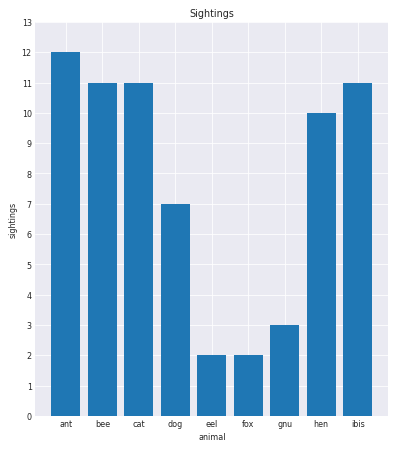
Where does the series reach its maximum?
ant
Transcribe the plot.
Title: Sightings
x-axis: animal, ticks ant bee cat dog eel fox gnu hen ibis
y-axis: sightings, ticks 0 1 2 3 4 5 6 7 8 9 10 11 12 13
Values:
12 11 11 7 2 2 3 10 11
